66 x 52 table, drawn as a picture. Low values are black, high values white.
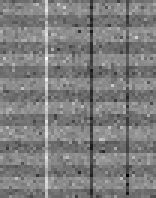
Odd lines: columns 16, 31 and 43. Stripes: horizontal, repeating 8 times. Average level on the scale: 50%. Slope: none.
